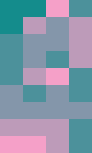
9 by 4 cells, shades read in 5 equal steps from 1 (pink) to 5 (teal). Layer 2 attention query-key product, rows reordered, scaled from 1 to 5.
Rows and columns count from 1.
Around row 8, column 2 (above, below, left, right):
3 1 2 2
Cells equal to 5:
3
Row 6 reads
3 4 3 4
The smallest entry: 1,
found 4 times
